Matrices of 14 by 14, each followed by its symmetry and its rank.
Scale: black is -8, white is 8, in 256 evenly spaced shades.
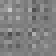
symmetric, rank two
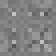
symmetric, rank three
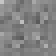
symmetric, rank three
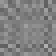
symmetric, rank two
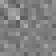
symmetric, rank three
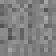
neither, rank three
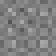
symmetric, rank two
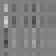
neither, rank one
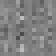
neither, rank three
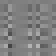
neither, rank one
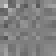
symmetric, rank two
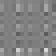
neither, rank one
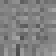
neither, rank three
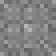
symmetric, rank three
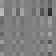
neither, rank one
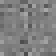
neither, rank three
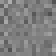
neither, rank three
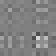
symmetric, rank two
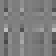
neither, rank one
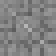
symmetric, rank three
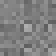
symmetric, rank three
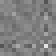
symmetric, rank two
